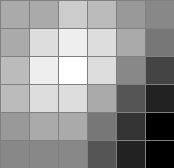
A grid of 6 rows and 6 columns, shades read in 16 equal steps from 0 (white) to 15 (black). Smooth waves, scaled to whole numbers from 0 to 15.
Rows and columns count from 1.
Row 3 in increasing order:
0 1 2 4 7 11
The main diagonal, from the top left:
5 2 0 5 12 15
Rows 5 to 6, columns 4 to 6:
8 12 15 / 10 13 15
